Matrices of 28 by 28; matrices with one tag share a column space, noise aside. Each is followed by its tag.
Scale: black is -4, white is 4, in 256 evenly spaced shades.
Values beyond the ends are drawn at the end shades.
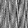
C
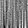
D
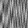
C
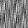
C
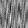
C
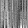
D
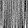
D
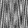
C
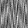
C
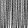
D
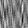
C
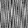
C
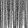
D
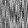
C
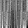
D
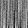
D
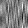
C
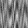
C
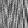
C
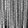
D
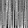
D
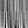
D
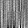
D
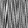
C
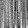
D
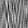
C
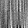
D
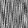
C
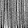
D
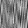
C
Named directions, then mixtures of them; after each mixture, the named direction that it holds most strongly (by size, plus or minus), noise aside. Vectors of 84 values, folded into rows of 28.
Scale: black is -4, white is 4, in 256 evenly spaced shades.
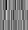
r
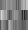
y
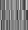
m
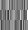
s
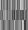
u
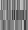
u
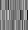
s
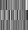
m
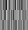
r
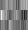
y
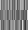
u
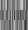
u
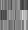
y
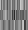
u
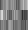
y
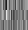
r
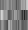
y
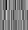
r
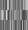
r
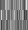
m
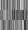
u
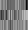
y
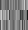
s
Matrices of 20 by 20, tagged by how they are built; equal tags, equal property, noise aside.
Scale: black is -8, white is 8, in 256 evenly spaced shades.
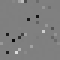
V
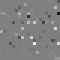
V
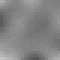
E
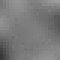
E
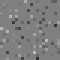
V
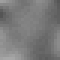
E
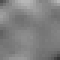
E
